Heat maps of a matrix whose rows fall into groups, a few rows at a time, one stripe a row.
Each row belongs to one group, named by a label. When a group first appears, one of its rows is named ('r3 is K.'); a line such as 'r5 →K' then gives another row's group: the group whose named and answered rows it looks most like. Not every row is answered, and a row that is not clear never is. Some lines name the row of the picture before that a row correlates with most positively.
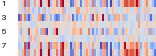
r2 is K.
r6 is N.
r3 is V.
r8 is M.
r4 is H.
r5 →K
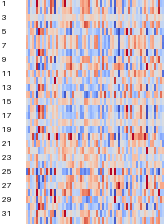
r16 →N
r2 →K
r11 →M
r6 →M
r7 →M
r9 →K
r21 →M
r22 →H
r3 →H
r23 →K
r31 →K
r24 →H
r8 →N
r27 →H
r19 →N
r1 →K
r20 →M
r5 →N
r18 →K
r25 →V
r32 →K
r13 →N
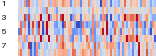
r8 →H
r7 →H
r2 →V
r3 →M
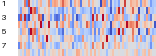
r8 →K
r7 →V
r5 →N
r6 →V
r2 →N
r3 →V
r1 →M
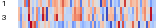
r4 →N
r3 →K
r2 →K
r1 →M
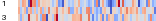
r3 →K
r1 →N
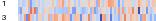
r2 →N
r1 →H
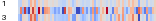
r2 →V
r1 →N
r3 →N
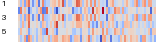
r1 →K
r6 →M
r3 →K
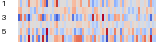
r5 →V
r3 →V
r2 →H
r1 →K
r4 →K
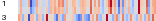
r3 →V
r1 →H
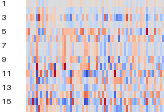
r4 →N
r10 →K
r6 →M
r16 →N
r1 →H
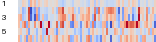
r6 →M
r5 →V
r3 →H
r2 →H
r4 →M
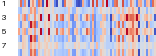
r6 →N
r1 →V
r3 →M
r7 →N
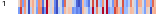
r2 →V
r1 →V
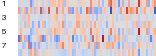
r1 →H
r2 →M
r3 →K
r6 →V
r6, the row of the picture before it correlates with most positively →2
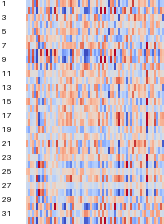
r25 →H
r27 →N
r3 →M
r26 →H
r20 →K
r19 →N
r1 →M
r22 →M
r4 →K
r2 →V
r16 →K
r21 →M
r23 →H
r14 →M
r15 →H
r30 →V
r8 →V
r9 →V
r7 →H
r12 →H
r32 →V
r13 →M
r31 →K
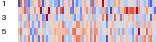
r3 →V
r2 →M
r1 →V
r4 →K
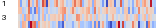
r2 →H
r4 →N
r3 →K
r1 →K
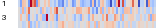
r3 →V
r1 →N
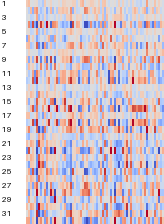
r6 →V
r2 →K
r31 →H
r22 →V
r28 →K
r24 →N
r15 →K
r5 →H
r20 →N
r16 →M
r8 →H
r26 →N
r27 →K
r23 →N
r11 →M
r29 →V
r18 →M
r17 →H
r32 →V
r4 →V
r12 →M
